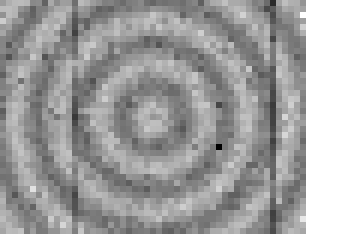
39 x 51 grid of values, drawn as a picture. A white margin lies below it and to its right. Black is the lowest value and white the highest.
Columns 13 and 46 stand out from the rest. On average the colour sits 60% of the way up the scale. Rings spread out from the centre.
